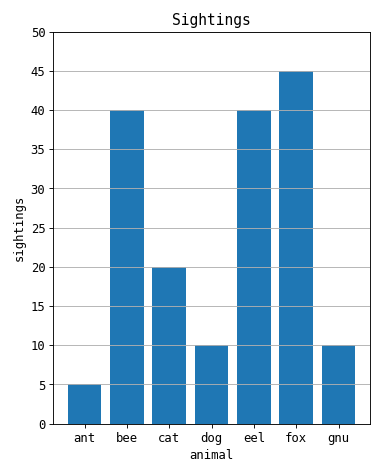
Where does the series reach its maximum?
fox
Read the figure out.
Title: Sightings
x-axis: animal, ticks ant bee cat dog eel fox gnu
y-axis: sightings, ticks 0 5 10 15 20 25 30 35 40 45 50
Values:
5 40 20 10 40 45 10
